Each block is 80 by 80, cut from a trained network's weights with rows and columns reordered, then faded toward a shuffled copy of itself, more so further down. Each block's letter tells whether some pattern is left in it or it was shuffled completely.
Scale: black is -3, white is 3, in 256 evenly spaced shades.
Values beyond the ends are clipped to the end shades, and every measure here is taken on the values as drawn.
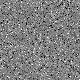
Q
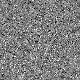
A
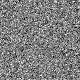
A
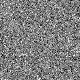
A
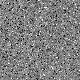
Q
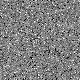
Q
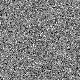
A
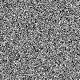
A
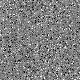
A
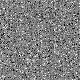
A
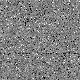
A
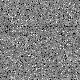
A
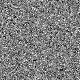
Q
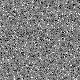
Q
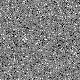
Q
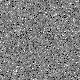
Q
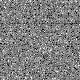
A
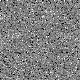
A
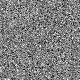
Q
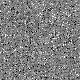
A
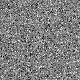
A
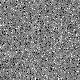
A
